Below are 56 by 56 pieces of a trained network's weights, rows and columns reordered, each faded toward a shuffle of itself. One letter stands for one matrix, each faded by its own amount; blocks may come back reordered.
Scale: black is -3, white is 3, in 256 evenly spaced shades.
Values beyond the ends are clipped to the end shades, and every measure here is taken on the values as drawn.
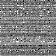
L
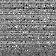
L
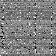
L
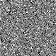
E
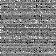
L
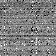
L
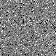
E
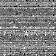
L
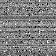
L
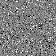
E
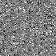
E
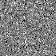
E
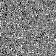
E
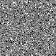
E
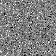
E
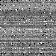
L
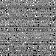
L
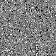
E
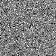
E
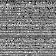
L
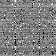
L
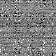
L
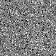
E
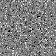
E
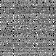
L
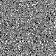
E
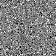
E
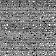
L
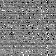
L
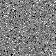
E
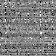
L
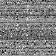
L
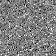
E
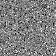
E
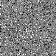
E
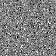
E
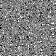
E
